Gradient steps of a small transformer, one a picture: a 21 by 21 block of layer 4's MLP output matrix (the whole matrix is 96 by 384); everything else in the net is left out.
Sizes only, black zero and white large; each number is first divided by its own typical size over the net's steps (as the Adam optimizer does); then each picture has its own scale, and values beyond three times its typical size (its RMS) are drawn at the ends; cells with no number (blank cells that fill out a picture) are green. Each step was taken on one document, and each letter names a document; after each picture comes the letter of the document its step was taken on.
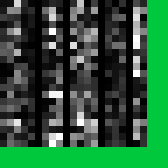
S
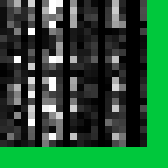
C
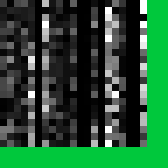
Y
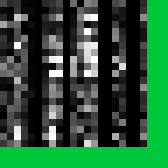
S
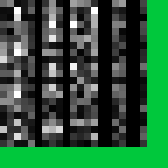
C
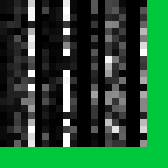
Y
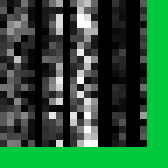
S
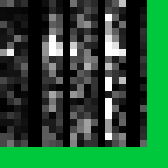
S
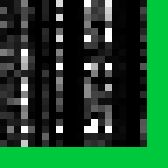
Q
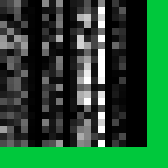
S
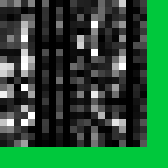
Q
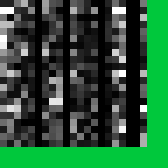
C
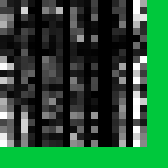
C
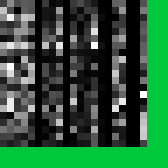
C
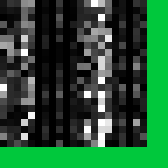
Q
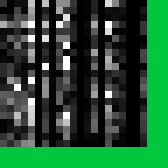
Y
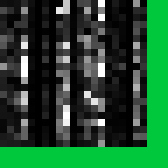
Q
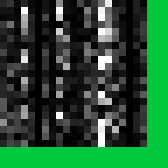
Q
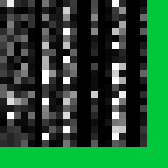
Y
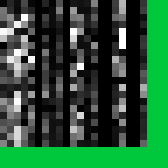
C
